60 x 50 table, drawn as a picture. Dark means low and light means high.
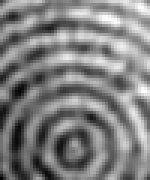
Slope: up to the top right. Average level on the scale: 50%. Rings: centred on the bottom middle. Lone odd cells: none.
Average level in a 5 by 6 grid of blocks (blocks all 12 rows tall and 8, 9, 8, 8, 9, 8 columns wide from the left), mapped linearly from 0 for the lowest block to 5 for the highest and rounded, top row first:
222445 / 223344 / 112324 / 011124 / 001222
